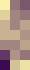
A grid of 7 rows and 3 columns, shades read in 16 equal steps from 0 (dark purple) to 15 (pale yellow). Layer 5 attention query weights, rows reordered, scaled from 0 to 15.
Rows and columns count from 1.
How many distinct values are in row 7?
3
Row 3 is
11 8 10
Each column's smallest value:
0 7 5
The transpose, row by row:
15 13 11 11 8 3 0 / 7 8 8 11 8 9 12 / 5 7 10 9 10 7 14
